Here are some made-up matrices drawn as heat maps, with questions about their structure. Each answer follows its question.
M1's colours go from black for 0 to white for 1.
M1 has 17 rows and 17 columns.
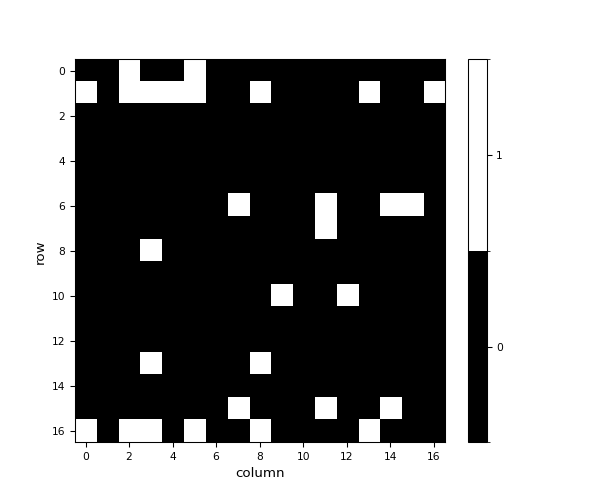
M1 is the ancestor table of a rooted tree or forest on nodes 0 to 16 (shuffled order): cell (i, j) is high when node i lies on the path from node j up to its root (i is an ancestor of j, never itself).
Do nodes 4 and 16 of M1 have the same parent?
yes
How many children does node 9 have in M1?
0
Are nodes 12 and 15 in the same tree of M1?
no
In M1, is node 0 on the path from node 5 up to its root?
yes
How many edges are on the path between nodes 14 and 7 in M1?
2
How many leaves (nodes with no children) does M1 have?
8
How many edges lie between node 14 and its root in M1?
2
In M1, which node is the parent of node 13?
16
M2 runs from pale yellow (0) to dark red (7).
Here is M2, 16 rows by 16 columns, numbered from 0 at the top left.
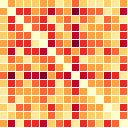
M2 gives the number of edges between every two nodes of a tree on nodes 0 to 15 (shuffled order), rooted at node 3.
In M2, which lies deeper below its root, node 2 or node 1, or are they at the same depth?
node 1
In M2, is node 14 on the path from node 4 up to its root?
yes
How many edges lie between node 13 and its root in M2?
4
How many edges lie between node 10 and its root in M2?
2
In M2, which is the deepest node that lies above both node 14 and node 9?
0
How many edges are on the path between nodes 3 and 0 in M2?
2
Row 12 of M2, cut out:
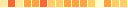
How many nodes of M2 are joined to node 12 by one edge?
2
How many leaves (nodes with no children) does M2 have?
7
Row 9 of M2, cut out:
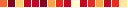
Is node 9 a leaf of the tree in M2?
yes
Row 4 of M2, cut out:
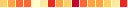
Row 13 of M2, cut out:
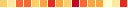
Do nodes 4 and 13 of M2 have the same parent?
yes
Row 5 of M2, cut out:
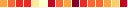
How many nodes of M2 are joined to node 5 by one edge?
1
